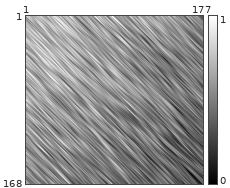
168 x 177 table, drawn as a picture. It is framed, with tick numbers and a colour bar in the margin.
Ninth with the lowest average: bottom right. Grain: diagonal, down to the right. Mirror symmetry: none. Odd rows or columns: none. Slope: up to the top left. Ninth with the highest average: top left.
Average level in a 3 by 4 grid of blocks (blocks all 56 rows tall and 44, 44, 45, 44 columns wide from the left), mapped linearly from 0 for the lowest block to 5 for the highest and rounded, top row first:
5 4 3 2 | 4 3 2 1 | 3 2 1 0
